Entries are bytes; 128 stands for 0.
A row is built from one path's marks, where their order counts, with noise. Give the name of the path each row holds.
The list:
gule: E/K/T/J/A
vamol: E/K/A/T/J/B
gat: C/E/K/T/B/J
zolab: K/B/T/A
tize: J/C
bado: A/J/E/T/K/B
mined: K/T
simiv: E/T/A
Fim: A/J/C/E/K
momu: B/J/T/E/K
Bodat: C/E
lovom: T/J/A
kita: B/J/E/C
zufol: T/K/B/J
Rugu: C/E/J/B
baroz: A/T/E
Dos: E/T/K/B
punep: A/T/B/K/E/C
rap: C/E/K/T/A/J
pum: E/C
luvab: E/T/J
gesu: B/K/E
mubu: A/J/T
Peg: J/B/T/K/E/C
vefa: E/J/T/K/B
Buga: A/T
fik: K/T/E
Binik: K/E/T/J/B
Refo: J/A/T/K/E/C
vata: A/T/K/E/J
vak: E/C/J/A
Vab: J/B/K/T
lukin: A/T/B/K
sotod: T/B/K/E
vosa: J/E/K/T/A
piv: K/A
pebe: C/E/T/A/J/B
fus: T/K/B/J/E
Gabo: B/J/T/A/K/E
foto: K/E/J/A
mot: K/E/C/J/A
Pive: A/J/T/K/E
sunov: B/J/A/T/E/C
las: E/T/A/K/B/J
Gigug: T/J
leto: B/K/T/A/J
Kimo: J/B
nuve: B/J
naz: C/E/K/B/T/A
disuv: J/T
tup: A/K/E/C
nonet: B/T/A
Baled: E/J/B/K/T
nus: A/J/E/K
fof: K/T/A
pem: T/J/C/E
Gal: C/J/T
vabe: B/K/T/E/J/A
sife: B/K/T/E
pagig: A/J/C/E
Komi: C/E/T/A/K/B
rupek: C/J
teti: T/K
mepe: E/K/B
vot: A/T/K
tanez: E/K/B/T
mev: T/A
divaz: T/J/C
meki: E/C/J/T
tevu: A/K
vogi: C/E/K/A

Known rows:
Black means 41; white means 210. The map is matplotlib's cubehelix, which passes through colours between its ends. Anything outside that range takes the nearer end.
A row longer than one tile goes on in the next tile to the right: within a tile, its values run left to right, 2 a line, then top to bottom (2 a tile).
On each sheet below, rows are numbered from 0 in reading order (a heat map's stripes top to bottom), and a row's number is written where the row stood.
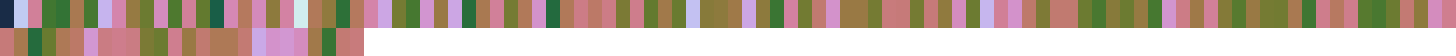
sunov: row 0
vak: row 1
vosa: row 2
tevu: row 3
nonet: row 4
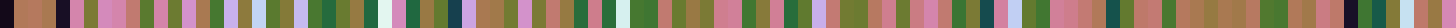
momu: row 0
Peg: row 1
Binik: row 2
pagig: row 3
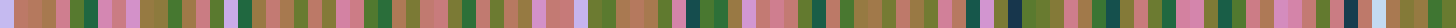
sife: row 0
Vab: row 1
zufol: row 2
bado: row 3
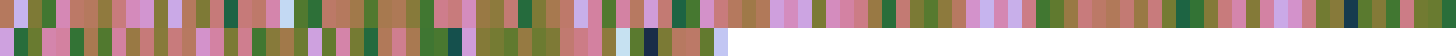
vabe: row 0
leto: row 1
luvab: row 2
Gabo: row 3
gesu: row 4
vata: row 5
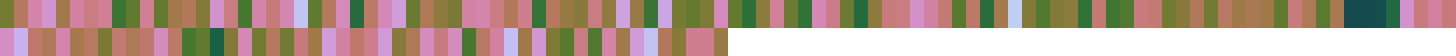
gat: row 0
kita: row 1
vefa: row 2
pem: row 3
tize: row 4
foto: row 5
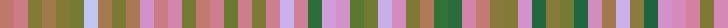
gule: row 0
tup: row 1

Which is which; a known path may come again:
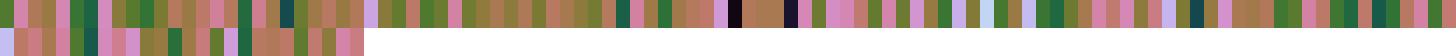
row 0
las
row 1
Kimo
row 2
momu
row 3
Gal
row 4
sife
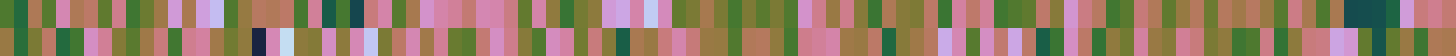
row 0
Baled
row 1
simiv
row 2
tevu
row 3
pem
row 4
vamol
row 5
baroz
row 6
leto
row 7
rupek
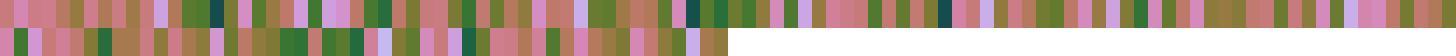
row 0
divaz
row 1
Vab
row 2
teti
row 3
vosa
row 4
mined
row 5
mot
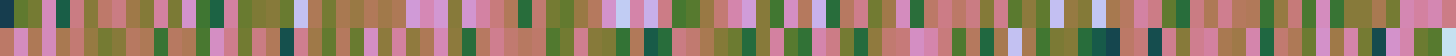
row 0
lukin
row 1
luvab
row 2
vak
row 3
fik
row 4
nuve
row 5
disuv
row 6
vefa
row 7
nus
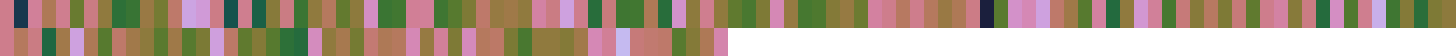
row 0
Komi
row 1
sotod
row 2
Pive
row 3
mepe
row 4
Buga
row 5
Gigug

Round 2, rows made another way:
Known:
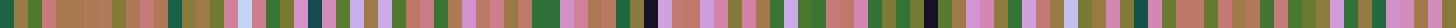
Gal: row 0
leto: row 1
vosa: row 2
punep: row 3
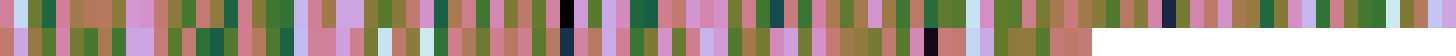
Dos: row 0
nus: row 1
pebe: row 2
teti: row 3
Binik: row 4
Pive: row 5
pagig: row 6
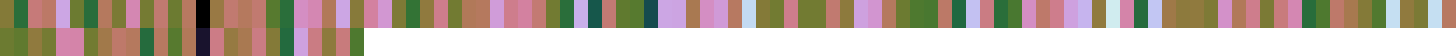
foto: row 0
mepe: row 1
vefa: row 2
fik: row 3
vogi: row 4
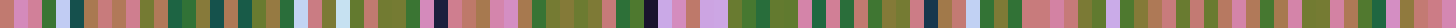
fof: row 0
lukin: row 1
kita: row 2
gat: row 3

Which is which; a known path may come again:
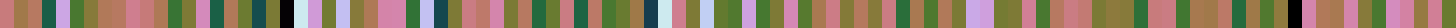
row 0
zolab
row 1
fof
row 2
rap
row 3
vogi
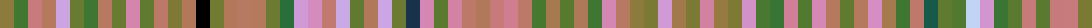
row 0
foto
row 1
Komi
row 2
pebe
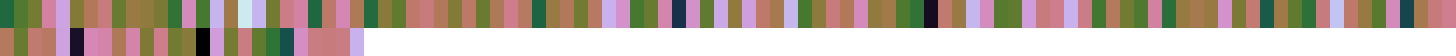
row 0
pem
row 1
Gal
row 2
gule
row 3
disuv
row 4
tevu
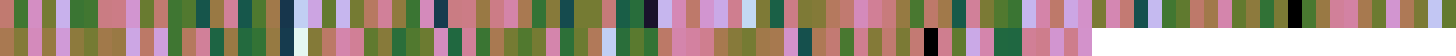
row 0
piv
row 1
lukin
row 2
Dos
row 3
vosa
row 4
mined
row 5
kita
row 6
nus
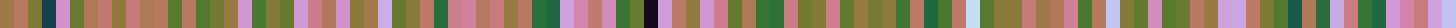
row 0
punep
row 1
leto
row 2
sunov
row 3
vefa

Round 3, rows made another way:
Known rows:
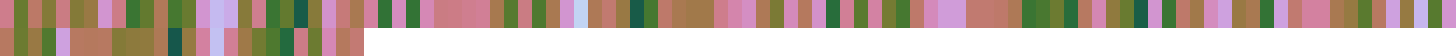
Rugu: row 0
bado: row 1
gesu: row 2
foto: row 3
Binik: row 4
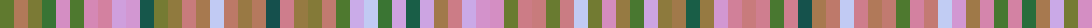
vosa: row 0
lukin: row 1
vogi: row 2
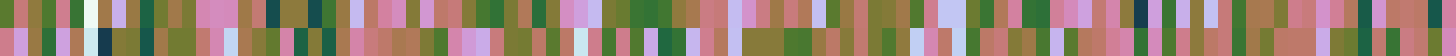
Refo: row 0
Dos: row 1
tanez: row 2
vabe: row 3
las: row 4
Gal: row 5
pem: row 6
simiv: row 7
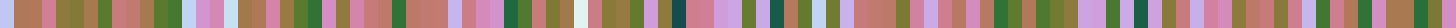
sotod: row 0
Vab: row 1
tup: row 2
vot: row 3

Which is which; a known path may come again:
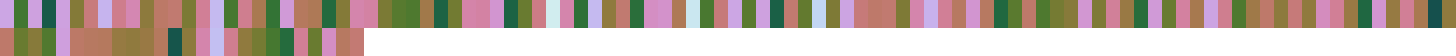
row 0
vot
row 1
lovom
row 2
tup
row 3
nonet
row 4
Binik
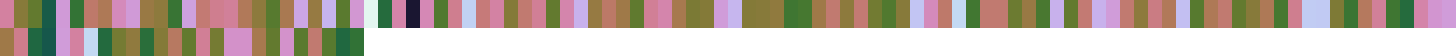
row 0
foto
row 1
Fim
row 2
pem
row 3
tanez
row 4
nuve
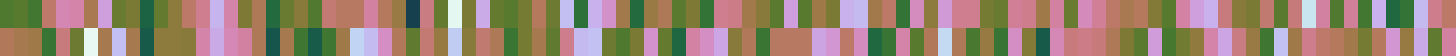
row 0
Kimo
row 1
kita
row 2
zolab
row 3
Gal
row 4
Peg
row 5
Baled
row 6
disuv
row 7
piv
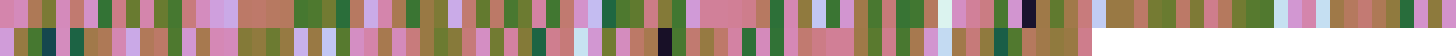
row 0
gesu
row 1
meki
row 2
gat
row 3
fus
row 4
mot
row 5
Bodat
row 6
bado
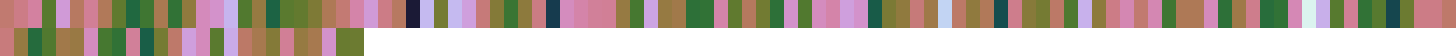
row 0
vefa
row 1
momu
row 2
vosa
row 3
Komi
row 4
Gigug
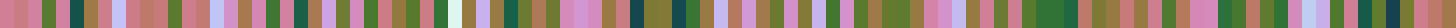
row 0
vogi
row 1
Refo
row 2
Gabo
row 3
pebe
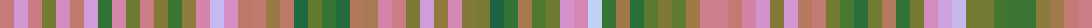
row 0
sife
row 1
vamol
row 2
Dos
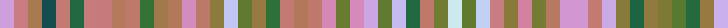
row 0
vak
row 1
punep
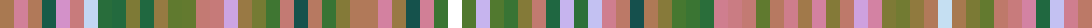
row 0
luvab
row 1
sunov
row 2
mined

